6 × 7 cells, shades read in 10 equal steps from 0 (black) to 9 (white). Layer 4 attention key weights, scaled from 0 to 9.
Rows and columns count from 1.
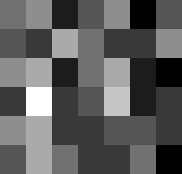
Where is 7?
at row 4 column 5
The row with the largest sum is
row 4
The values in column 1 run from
2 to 5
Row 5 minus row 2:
2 4 -4 -2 1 1 -3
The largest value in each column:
5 9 6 4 7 4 5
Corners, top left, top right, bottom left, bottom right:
4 3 3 0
